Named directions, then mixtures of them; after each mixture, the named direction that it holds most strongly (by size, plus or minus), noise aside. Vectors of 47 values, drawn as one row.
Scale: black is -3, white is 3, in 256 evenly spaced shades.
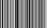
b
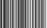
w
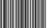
w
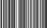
b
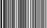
w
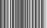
w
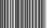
b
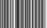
b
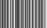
b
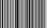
b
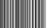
w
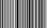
b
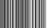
w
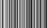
w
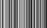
w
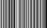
b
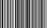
b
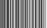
w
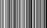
w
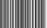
w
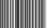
b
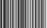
w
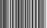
w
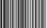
w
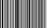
b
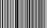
b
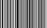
b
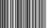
b
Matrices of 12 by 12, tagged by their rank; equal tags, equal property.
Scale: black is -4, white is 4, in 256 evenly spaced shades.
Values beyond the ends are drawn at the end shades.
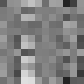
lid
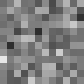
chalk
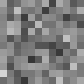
chalk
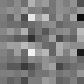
lid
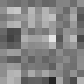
lid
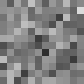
chalk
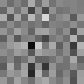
lid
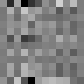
lid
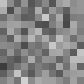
chalk
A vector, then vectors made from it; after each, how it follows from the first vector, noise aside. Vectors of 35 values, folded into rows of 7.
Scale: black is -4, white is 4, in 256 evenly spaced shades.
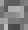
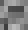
negated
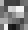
scaled up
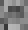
negated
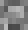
copied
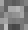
copied
